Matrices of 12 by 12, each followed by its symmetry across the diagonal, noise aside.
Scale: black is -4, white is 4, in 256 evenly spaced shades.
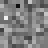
antisymmetric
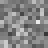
neither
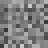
antisymmetric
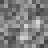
symmetric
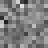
antisymmetric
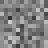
neither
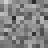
neither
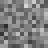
antisymmetric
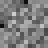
symmetric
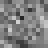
antisymmetric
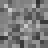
symmetric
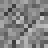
symmetric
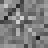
symmetric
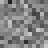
neither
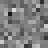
antisymmetric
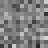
antisymmetric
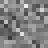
neither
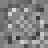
symmetric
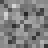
symmetric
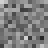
neither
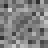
symmetric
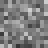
neither
